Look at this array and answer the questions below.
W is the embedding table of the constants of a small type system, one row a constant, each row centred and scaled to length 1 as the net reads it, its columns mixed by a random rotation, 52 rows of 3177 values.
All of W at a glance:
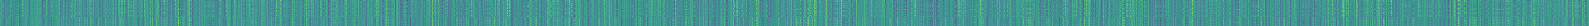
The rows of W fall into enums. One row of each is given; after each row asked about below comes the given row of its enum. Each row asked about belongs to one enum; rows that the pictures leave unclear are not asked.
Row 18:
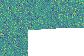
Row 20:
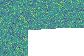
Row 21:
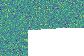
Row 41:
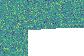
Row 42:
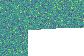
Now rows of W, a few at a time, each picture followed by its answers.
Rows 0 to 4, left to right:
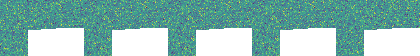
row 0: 41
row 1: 20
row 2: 20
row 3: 20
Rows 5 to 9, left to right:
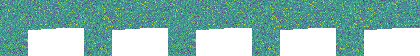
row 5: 21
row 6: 20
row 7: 21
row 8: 20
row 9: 41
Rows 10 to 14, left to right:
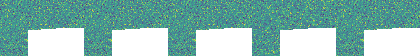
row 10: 21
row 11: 21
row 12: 21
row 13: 42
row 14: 21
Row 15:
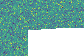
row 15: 20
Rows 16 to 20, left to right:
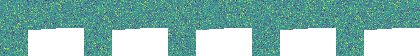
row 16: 41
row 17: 20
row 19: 42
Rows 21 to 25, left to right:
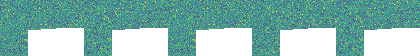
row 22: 20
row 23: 21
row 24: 42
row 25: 20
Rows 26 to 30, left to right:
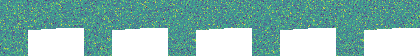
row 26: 41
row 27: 20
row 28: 21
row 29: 42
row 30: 21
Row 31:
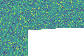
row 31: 20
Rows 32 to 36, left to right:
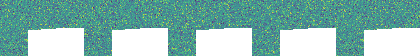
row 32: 21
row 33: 18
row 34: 41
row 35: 42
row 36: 21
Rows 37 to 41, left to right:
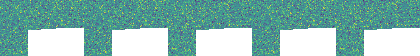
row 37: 42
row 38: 42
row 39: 41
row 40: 42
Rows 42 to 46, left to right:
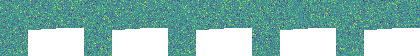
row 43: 20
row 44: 42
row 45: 18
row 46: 41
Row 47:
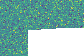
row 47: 42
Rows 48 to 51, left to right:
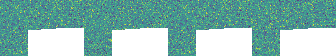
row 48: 42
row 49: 21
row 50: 42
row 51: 41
